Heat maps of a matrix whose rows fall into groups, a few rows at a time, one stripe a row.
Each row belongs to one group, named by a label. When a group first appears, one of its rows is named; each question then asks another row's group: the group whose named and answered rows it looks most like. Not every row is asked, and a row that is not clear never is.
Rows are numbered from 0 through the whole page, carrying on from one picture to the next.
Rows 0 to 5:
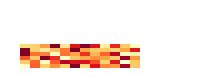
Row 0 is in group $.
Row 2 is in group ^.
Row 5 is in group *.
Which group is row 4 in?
$
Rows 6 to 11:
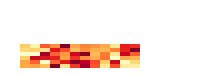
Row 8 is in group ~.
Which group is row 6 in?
~
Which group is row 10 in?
$
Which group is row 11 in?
$
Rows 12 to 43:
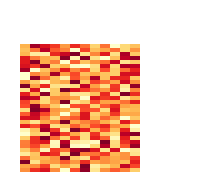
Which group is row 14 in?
*
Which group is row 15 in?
~
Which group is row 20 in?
*
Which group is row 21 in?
*
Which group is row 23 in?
$
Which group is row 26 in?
~
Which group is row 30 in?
^
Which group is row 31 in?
~
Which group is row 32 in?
^
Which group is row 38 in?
$
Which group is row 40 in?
~
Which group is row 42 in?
~
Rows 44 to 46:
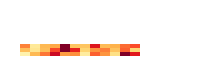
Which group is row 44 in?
~
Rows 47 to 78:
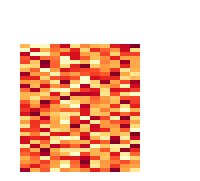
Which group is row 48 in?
*
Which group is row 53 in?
$
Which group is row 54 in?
^
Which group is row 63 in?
^
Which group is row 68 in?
^
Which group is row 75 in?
$
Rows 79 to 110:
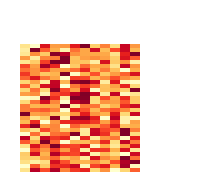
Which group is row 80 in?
*
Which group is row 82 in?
~
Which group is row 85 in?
^
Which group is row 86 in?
~
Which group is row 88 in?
$
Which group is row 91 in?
$
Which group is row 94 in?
~
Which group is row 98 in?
$
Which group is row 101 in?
*
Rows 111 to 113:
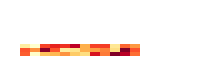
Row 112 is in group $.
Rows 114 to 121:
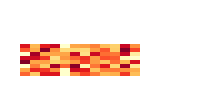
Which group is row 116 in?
*
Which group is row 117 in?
^
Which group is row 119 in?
*
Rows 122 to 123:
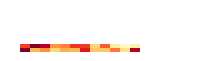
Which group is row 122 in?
^
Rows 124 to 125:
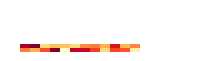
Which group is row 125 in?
$
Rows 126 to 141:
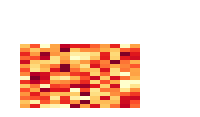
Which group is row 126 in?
$
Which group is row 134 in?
*
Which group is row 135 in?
^
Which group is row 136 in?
$
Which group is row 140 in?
~
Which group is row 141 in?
*
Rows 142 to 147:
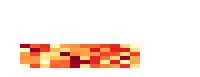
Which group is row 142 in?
^
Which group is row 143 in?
*
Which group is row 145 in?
*
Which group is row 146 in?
$
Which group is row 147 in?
*
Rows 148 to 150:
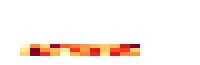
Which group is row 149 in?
*
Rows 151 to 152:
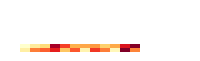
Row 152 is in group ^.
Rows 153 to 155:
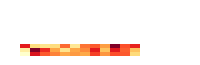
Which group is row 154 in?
*
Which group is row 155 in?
*
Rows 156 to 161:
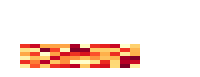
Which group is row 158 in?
$
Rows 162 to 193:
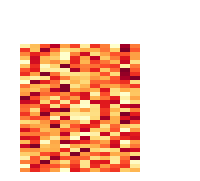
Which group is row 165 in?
*
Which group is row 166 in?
*
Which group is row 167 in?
$
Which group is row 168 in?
*
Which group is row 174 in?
^
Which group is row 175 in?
^
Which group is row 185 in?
~
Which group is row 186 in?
$
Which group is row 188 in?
~
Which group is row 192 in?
*
